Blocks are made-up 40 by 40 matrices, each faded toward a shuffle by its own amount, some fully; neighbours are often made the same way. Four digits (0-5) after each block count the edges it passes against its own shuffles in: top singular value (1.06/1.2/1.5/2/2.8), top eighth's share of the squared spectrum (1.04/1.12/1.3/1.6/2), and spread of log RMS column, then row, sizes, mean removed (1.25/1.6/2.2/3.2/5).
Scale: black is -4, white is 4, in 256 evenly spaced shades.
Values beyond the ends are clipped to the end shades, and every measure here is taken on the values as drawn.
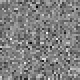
3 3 0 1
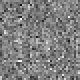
3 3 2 1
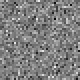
2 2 0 0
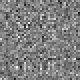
3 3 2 1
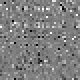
3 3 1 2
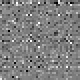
4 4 2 2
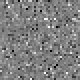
1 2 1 1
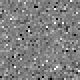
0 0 0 0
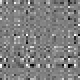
4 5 3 3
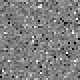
1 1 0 0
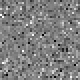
2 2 1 0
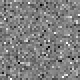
1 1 0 0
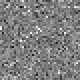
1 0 0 1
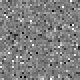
0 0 0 0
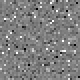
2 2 0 0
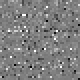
3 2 0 1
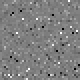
1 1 0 0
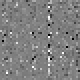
3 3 2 0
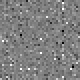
2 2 1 0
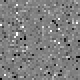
0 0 1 0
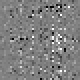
2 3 3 2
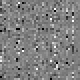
1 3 3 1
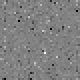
1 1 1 0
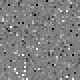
0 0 0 0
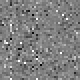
1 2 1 0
